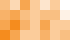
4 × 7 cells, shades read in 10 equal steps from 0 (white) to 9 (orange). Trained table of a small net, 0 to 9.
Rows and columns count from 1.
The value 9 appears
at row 3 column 2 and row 4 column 1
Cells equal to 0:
1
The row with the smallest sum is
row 1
